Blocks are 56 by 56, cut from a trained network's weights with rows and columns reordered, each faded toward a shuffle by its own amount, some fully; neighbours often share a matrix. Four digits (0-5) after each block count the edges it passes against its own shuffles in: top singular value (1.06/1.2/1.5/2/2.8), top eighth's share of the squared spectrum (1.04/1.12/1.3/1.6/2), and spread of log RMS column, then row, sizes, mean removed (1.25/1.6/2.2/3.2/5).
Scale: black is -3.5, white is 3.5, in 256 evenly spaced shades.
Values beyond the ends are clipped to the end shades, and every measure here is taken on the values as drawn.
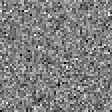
0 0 0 0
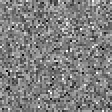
0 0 0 0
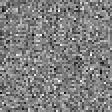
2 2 1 1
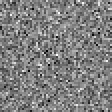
0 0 0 0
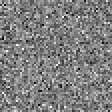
1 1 0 0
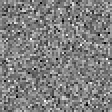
0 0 0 0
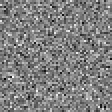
0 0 0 0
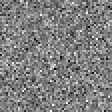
0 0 0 0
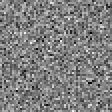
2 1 0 0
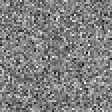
1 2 0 1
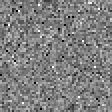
0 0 0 0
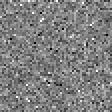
0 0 0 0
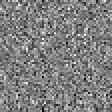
2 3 2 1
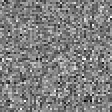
3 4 2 1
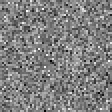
0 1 0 0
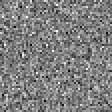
1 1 0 0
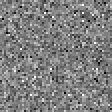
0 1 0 0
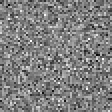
1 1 0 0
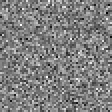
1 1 0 0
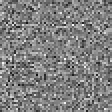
3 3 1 2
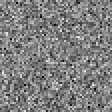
2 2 0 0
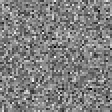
2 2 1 1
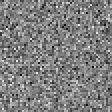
1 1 0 0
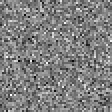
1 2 0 1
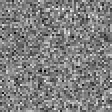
2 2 0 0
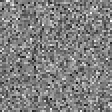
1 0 0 0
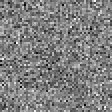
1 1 0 0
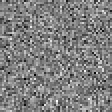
3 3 1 0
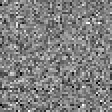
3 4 2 2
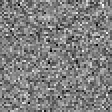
2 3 0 1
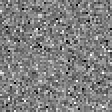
0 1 0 0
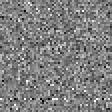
2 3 0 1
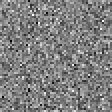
2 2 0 0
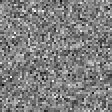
1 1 0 0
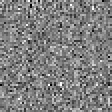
2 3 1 2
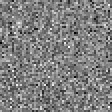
2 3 1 1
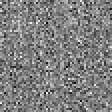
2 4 2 1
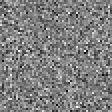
2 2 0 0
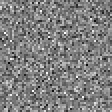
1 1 0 0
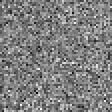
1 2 0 0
